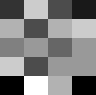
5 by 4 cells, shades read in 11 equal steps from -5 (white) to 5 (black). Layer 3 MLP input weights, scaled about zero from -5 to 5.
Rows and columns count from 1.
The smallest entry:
-5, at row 5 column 2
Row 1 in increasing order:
-3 2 3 4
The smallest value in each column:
-3 -5 -2 -3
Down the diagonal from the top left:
3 2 1 -1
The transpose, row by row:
3 -2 0 -3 5 | -3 2 -1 2 -5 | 2 -2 1 -1 -2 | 4 -3 -1 -1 5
